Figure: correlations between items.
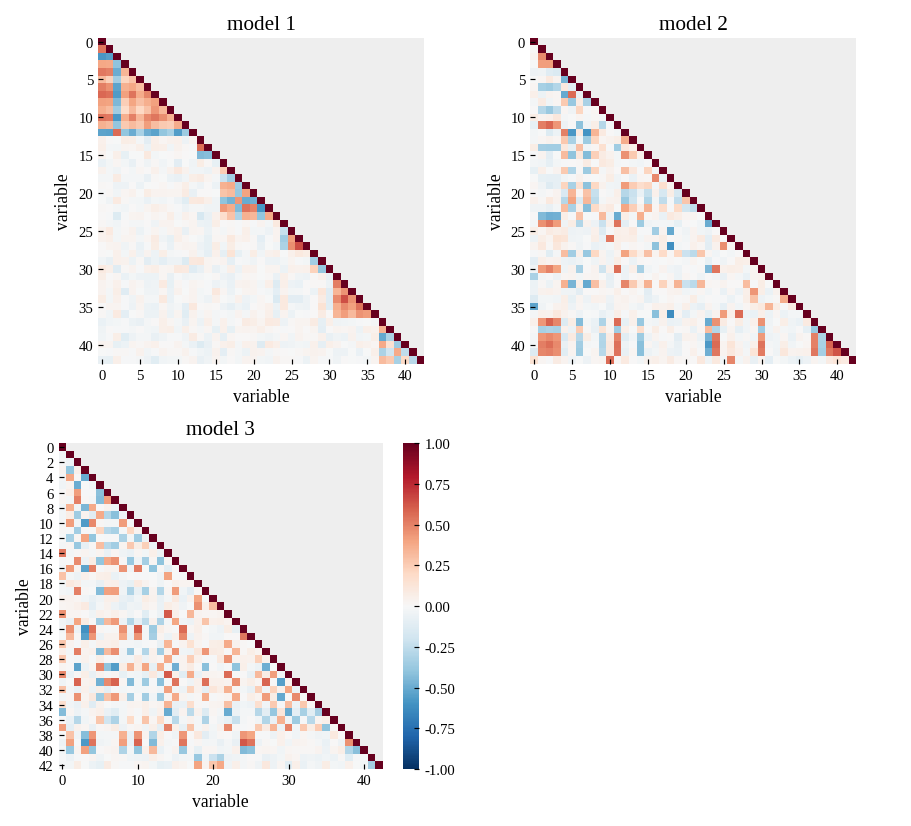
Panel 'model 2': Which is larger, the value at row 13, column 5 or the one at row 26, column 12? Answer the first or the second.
the second
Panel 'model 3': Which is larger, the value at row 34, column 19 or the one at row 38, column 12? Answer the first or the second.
the first
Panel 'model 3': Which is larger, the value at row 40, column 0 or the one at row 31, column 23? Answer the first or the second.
the second
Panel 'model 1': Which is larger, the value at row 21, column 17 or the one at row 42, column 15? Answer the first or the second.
the second
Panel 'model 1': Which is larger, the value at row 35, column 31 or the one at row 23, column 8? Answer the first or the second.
the first
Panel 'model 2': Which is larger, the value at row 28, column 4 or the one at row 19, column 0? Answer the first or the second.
the first
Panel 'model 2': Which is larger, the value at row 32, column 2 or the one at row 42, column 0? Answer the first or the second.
the second
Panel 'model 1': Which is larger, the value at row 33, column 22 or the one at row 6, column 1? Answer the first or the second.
the second
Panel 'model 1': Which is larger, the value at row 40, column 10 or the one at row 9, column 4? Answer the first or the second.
the second
